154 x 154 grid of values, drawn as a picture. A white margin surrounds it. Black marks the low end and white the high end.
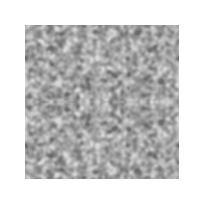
The histogram is bell-shaped. There is no overall slope. No row or column stands out. No regular stripes run through it. The field is mottled with small blotches. No seam splits the table. The top and bottom halves mirror each other.
